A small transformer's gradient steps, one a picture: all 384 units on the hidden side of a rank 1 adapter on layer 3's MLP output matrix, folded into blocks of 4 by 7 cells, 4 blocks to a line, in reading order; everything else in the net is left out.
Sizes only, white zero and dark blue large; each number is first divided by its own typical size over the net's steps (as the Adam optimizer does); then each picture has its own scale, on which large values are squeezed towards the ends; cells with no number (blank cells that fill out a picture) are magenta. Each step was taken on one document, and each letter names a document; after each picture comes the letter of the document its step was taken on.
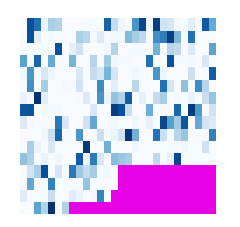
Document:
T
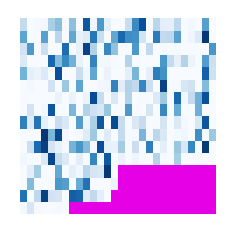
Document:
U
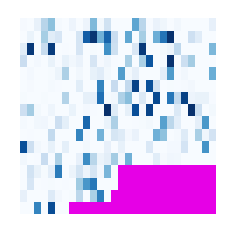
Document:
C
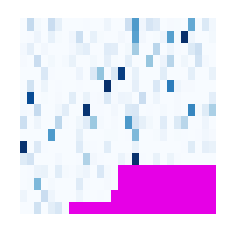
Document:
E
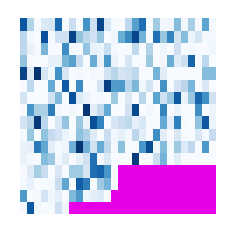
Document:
U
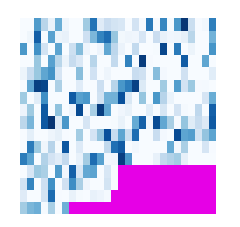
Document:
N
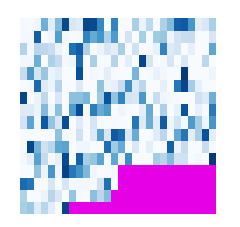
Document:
N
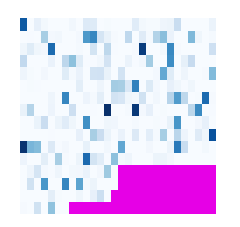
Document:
C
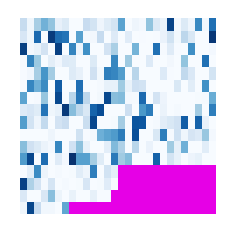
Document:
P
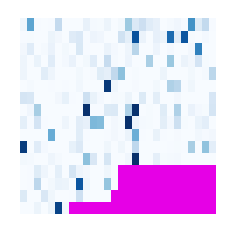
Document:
E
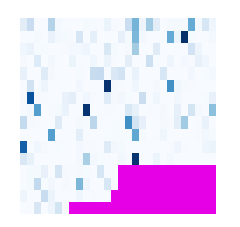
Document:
E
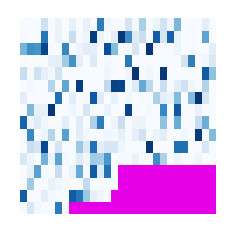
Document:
U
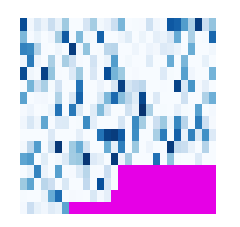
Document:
P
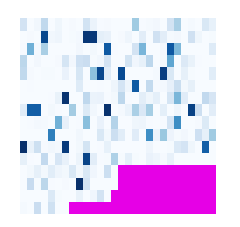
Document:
C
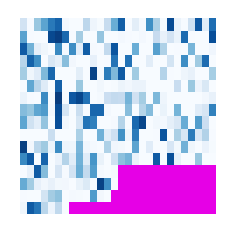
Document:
P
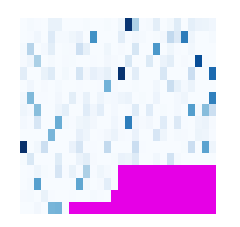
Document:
E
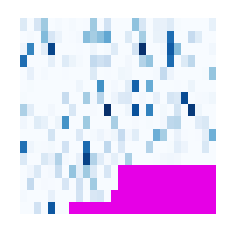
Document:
C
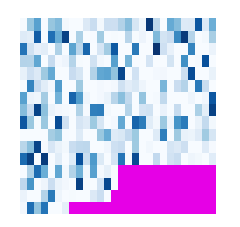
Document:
P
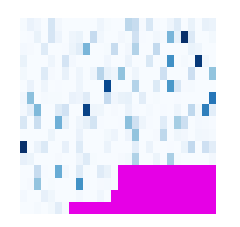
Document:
E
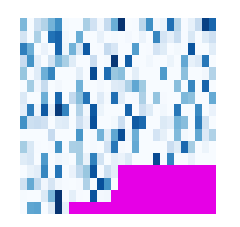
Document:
P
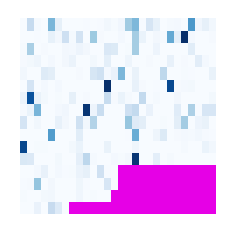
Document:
E
